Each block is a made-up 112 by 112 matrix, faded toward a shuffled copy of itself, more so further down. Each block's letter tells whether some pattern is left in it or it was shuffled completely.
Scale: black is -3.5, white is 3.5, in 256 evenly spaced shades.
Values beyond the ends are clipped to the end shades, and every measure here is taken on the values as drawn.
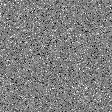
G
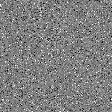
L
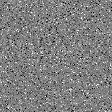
L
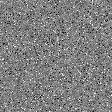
G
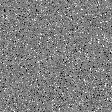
G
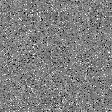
L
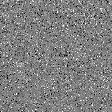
L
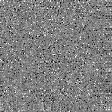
L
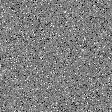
G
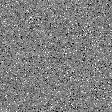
G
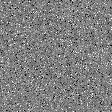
G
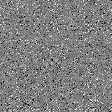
L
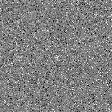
L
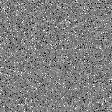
L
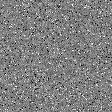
G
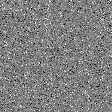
G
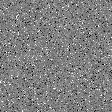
G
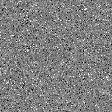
L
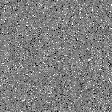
L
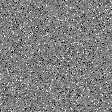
G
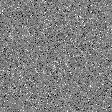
G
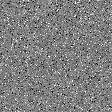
G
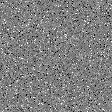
G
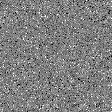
L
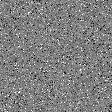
G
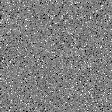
L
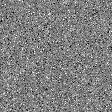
G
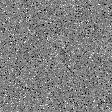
G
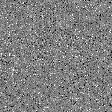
L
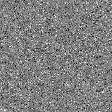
L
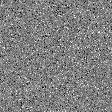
G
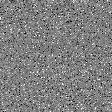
L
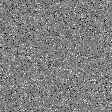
G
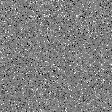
L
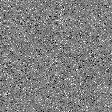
L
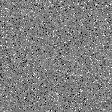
L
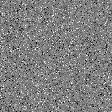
L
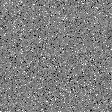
G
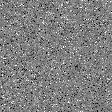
G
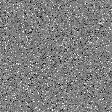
L
